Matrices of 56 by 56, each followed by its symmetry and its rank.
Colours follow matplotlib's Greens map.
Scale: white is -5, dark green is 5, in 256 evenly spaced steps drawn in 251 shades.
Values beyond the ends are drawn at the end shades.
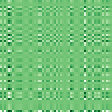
neither, rank one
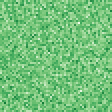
neither, full rank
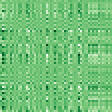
neither, rank two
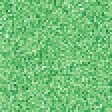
neither, full rank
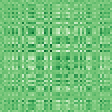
symmetric, rank two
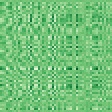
neither, rank three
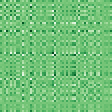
symmetric, rank two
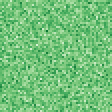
neither, full rank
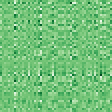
neither, rank three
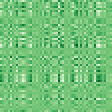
neither, rank two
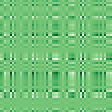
neither, rank one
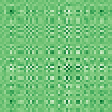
symmetric, rank two
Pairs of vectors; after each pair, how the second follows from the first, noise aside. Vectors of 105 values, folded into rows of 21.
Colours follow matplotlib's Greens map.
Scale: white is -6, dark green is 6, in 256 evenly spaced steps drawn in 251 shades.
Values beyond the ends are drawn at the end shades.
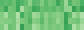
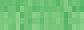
shrunk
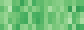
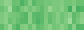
shrunk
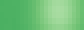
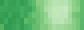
scaled up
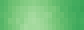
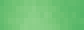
shrunk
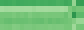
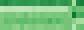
scaled up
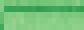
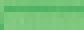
shrunk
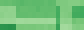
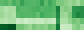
scaled up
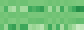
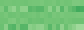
shrunk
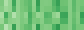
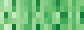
scaled up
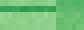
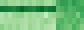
scaled up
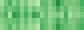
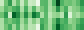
scaled up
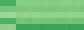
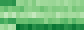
scaled up
